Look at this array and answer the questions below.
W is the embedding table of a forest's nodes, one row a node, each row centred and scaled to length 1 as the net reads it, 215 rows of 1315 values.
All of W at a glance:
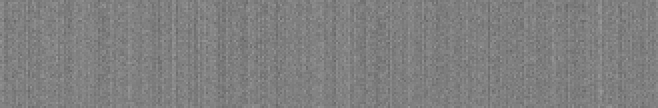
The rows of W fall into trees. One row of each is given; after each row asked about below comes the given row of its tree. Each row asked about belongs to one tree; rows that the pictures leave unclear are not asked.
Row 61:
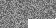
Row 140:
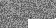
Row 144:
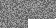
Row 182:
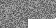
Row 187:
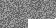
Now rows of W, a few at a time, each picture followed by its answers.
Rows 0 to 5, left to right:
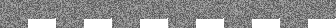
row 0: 187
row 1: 187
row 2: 61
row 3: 144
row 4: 140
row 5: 187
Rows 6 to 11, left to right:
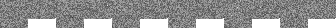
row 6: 187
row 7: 140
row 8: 140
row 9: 140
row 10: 182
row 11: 144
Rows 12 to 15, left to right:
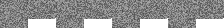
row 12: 182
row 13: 140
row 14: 182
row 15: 182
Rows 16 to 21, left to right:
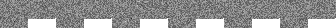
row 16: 61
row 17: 144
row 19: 182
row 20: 144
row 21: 182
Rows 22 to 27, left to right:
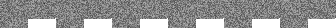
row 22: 61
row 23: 182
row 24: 144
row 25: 61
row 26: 144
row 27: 140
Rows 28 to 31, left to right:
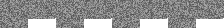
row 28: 61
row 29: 144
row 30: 187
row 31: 140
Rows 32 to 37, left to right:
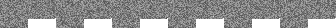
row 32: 187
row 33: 144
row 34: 144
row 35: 187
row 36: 187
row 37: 187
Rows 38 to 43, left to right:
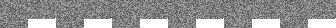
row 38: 187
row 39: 187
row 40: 61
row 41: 61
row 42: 61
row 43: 182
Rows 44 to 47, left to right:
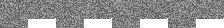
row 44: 187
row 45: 61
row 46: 140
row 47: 140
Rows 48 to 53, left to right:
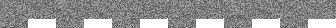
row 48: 187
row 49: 140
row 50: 182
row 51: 187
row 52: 140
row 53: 187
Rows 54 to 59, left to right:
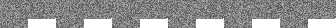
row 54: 182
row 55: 182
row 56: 187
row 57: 61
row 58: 61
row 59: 187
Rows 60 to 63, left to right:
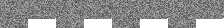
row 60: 144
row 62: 144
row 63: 187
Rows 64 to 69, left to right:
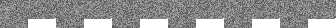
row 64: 182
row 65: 144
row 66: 187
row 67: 187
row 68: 187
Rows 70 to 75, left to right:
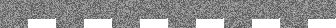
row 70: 182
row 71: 182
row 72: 140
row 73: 144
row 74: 187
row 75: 144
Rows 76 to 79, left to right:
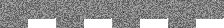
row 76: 187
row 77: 144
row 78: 144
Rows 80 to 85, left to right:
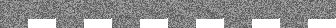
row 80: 61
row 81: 140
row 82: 140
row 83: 140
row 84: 144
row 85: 144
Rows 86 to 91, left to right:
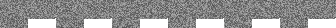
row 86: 144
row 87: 187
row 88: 187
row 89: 61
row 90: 144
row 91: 144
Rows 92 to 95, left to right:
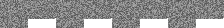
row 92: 144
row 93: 187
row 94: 187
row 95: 187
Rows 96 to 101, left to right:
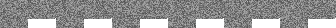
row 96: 140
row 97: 61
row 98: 144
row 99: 187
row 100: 144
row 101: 182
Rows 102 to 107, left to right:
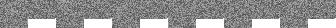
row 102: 140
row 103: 140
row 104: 182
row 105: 144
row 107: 140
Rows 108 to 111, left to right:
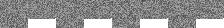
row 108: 144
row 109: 187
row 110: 144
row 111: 140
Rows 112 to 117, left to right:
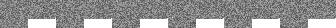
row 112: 61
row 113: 61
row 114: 187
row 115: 187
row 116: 140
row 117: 187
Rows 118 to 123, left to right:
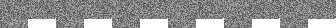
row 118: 61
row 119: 61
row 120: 187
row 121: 182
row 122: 187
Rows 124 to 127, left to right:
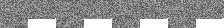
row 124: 144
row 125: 187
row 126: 140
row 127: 182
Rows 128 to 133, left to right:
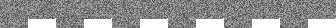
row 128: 144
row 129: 144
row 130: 144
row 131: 187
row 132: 187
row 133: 187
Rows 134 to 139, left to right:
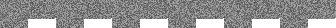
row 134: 182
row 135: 182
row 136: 187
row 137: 144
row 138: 182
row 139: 187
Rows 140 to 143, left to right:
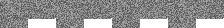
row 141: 182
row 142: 187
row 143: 61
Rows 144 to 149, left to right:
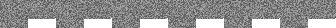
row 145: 182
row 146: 182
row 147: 144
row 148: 61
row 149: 144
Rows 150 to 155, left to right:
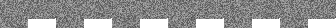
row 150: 144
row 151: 61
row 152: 144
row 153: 182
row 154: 61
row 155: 144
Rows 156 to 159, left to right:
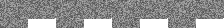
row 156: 187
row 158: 140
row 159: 140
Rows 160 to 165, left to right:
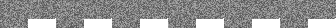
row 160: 61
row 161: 187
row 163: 144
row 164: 187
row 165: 144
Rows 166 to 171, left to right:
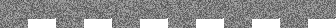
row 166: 182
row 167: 140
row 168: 140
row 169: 144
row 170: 187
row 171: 144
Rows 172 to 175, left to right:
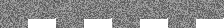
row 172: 61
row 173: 182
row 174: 144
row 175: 140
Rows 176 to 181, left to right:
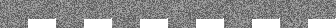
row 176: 144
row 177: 187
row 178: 144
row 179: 182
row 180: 61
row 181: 61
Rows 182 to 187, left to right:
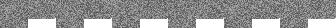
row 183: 182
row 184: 187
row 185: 61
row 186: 182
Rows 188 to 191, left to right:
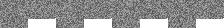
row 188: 144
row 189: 182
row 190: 140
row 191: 61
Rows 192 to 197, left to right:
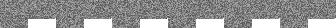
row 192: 144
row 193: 61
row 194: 144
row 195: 182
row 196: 187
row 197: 140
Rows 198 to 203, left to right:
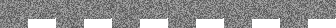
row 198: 61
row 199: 144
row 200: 187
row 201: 144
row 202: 140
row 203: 61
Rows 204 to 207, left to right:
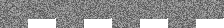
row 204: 140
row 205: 182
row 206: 187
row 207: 187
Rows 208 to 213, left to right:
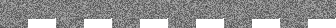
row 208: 187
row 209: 182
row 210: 182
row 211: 144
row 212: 182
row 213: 144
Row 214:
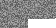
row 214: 144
